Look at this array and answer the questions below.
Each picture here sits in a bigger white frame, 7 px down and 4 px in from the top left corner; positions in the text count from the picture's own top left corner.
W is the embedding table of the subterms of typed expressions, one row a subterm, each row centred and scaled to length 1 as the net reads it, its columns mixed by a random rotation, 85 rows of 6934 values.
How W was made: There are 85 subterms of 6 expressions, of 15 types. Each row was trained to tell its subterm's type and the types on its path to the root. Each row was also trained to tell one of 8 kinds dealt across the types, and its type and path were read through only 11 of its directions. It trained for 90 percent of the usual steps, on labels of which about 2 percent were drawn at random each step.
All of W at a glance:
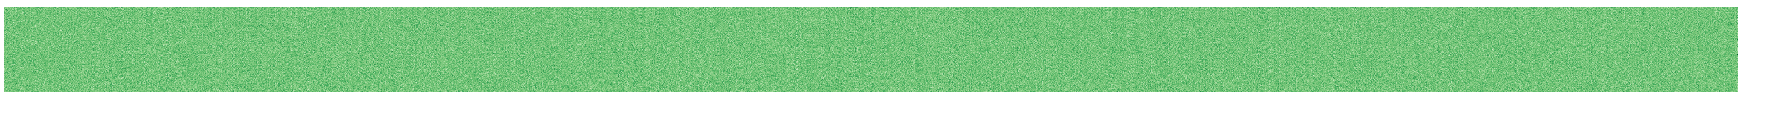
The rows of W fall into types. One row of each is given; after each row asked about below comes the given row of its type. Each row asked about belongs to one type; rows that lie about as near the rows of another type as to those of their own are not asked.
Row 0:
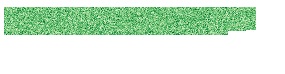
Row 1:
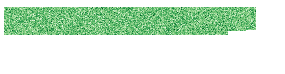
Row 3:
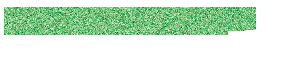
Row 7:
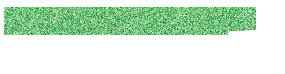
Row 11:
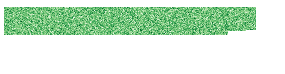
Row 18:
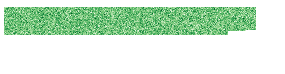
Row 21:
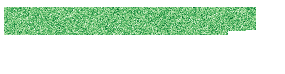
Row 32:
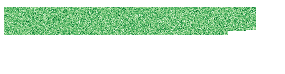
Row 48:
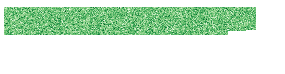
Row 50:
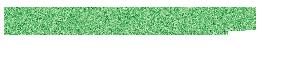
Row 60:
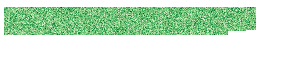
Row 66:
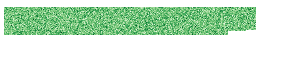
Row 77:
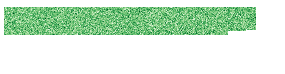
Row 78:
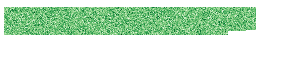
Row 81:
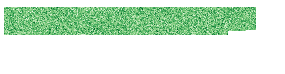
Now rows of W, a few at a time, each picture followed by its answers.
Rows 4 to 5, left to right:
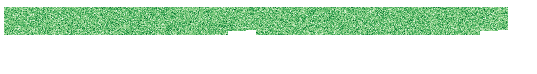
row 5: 60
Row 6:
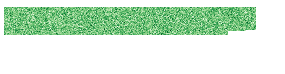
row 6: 11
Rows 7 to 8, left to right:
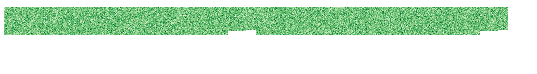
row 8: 21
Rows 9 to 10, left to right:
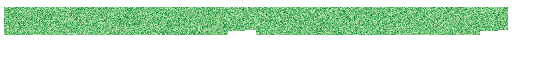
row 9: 18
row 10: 21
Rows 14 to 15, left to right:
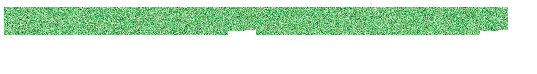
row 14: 3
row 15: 50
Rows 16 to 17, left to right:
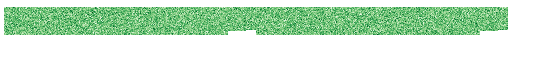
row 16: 21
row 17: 78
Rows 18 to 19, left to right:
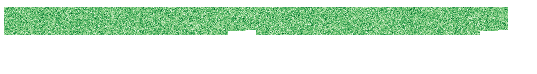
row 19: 81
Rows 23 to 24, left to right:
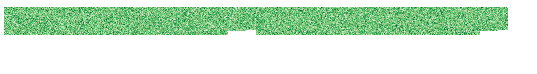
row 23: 66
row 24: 32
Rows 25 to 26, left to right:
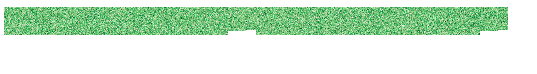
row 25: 0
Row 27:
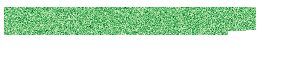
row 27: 1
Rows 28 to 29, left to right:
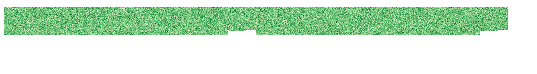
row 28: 50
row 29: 21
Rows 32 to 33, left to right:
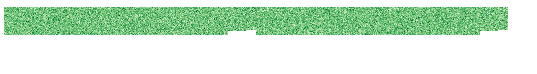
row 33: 60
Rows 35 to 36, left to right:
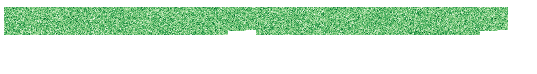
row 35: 11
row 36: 18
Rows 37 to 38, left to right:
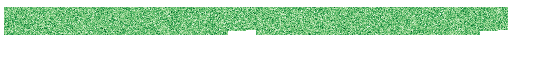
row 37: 60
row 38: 1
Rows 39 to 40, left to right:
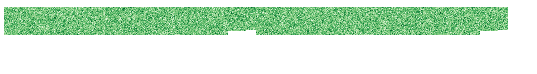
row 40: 78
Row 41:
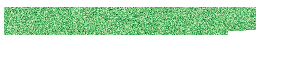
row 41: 78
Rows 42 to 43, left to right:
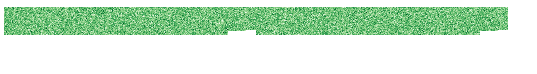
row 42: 11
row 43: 11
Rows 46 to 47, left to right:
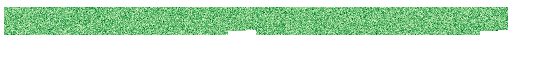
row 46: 60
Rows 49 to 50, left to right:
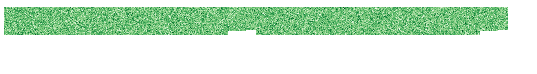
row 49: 0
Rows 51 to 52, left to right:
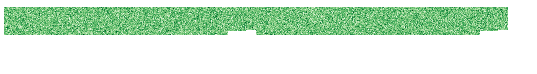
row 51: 1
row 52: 77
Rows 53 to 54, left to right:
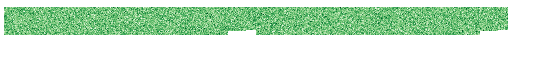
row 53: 32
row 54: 50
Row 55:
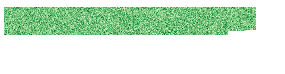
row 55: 3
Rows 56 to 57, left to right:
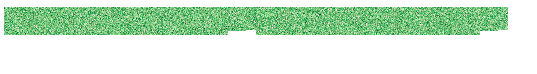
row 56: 32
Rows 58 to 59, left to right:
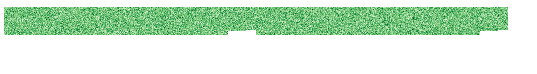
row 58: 78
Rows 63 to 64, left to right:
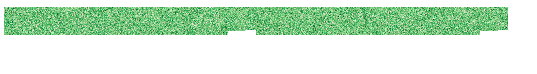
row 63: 18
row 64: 11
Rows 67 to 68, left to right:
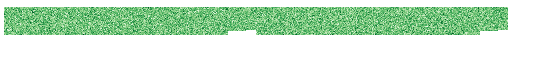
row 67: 0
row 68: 21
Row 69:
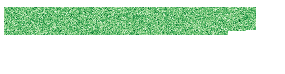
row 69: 0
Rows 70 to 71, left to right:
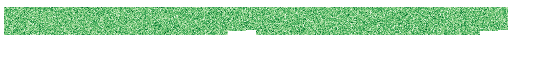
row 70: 1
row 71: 1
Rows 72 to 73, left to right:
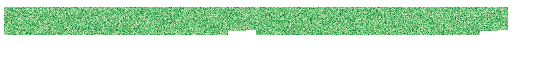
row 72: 81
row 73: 48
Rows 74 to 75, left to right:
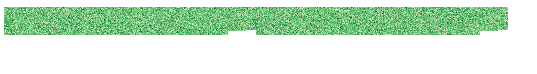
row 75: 60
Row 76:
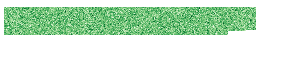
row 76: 18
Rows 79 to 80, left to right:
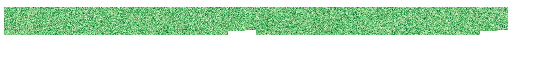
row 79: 18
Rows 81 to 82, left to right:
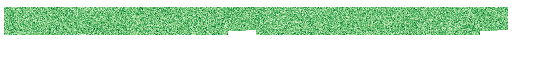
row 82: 81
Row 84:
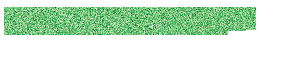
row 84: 77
